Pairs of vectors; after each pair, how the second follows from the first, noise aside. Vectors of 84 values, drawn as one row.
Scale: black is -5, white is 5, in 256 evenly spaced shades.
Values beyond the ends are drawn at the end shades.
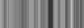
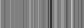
partly zeroed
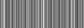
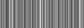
reversed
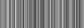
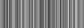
reversed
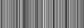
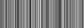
reversed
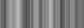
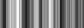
scaled up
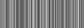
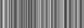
shuffled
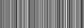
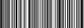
scaled up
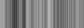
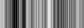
scaled up
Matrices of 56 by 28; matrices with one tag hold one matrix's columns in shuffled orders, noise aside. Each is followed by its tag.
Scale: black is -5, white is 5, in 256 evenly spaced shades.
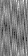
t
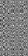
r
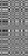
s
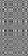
s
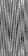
t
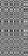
s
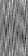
t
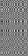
s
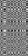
s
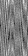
t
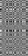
s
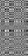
s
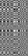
s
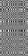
s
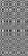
s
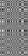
s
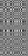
s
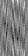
t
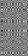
s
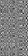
r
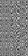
r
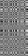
s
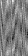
t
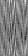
t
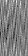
t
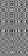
s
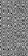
r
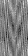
t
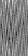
t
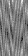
t
